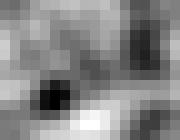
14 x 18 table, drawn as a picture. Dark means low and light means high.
Histogram: bell-shaped. Ninth with the highest average: bottom middle. Calmest part: top middle.
